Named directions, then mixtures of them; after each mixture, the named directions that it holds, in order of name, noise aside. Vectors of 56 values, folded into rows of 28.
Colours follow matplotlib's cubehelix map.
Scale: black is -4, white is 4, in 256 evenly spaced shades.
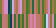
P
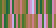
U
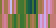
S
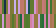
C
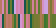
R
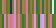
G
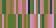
C, P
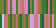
C, P, R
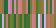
C, S, U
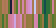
G, S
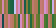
G, R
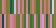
G, R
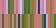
P, R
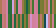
P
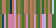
G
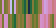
R, S
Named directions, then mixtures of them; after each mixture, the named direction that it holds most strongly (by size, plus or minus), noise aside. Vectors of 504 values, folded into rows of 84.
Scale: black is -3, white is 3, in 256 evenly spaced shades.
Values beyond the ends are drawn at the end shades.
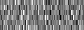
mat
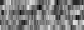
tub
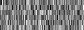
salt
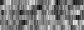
tub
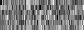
salt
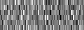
mat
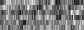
tub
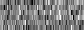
mat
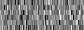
mat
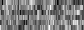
tub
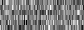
salt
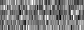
mat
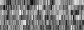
tub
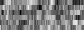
tub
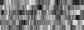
tub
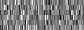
mat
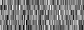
salt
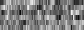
tub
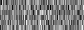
salt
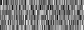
salt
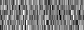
mat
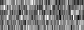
mat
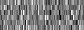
mat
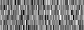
mat
